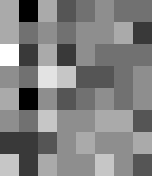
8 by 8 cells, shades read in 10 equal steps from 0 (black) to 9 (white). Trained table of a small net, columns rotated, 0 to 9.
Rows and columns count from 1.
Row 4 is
5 4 8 7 3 3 4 5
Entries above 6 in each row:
0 0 1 2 0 1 0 2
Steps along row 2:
down up down up same up down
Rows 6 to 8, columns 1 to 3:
5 4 7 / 2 2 3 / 7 2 6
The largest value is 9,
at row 3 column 1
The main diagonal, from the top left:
6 4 6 7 4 6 5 3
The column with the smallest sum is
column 2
